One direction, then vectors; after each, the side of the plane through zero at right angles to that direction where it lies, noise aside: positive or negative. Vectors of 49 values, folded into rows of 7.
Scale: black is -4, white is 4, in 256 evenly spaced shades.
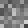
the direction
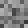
negative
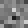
positive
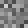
negative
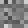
negative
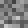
negative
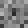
negative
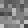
positive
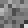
negative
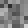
negative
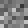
positive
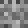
positive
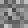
negative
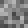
negative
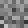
negative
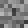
negative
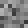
negative
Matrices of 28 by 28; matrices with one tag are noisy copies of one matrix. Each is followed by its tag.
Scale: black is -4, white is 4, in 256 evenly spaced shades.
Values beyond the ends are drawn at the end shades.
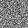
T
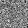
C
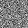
T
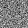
T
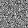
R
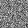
R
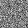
R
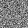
T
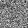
C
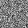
R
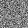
T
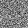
T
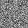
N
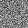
T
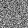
T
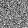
T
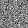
N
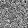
C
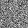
N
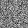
N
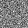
T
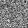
C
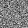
T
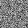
R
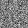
N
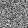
C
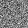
T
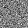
T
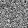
C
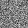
N
